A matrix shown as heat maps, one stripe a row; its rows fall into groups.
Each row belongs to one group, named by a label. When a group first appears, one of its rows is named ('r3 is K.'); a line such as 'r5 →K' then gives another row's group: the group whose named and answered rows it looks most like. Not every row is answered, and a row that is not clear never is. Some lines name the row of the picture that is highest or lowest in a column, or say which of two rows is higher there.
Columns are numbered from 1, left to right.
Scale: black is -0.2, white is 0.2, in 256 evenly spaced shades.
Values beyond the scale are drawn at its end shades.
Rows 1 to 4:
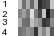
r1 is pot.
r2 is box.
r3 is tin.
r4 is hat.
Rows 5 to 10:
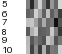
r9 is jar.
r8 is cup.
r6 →hat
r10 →pot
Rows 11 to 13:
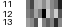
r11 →hat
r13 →box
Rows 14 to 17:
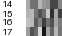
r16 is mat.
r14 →tin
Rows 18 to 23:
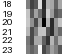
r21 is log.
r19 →jar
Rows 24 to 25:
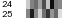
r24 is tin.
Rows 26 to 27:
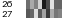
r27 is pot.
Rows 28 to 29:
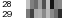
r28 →tin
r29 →hat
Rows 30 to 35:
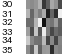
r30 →cup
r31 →pot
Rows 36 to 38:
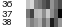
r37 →hat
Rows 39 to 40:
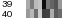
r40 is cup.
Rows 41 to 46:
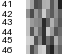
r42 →log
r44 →jar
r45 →mat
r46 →log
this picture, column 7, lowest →46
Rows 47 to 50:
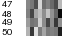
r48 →hat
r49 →box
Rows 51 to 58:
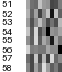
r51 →tin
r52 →log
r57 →pot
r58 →log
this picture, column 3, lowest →51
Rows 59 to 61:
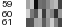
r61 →hat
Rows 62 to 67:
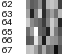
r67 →box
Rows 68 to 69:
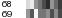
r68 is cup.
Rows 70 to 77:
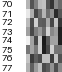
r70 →log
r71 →box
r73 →hat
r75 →cup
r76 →log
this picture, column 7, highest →75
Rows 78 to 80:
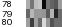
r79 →box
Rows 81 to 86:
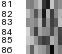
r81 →cup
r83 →tin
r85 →cup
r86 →log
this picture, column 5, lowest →82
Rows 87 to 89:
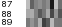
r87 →log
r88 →mat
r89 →cup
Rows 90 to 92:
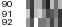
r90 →pot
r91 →log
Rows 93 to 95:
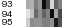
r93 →cup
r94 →mat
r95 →box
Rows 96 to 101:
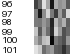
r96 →hat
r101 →box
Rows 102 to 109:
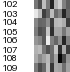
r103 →box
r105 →jar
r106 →box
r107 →mat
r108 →tin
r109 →jar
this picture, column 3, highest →102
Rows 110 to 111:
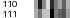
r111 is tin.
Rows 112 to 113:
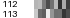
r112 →mat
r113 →box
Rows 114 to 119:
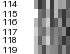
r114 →jar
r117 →mat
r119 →mat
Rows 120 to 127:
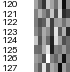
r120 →box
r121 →box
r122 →jar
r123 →hat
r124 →jar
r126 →box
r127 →log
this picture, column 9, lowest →123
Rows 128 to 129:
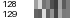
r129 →pot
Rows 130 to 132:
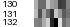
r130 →tin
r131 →jar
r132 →cup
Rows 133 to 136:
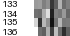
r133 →cup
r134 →hat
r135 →jar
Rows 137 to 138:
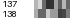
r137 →mat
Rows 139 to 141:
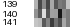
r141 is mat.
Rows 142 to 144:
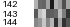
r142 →jar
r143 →cup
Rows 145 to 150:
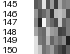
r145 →pot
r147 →pot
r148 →tin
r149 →mat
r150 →box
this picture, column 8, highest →146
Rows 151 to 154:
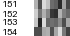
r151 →log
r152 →cup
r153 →pot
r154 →hat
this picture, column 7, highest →154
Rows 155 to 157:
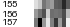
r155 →box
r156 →tin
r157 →pot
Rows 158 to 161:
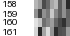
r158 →mat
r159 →log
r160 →box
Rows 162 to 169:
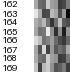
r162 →tin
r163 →mat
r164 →cup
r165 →box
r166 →box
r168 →tin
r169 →log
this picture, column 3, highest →167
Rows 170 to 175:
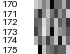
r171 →pot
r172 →hat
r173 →hat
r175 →pot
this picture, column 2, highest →170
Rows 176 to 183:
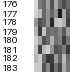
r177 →mat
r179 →pot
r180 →box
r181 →log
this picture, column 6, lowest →181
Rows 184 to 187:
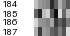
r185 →pot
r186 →box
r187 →pot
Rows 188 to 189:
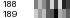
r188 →box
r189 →cup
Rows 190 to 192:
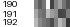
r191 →tin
